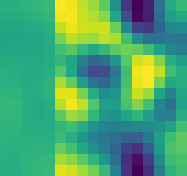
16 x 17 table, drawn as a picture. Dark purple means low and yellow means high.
There are no lone odd cells. The bottom left is the calmest part. A vertical seam about 30% of the way across splits the table, and the left part is calmer.
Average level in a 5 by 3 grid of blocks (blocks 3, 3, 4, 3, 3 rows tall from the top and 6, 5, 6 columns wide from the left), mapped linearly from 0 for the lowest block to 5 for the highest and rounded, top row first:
350
333
324
322
331
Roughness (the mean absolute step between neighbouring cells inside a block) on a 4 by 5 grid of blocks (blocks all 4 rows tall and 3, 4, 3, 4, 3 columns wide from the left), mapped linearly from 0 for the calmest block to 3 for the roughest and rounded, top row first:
01131 | 01222 | 01222 | 01221
